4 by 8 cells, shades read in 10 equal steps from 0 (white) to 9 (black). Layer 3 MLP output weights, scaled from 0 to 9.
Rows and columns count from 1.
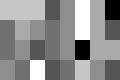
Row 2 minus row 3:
0 -1 -2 0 0 -9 0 3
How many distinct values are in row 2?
5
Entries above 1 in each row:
7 7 8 7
